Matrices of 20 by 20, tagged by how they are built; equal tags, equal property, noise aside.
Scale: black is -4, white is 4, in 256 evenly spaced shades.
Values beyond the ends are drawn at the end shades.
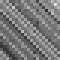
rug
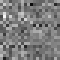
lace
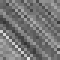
rug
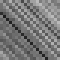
rug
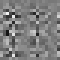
lace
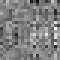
lace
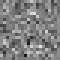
lace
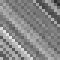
rug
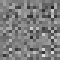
lace
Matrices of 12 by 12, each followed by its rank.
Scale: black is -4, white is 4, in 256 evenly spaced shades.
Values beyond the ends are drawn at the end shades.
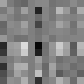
two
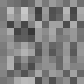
two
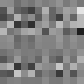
two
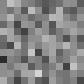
full rank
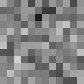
full rank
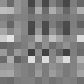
two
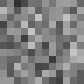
full rank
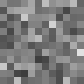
full rank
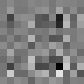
two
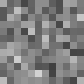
full rank
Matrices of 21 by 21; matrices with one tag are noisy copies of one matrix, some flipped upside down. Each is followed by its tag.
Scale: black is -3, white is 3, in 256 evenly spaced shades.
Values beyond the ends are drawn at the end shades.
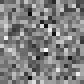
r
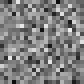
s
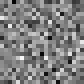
s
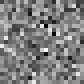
r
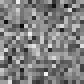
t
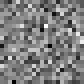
s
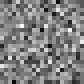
s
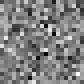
r
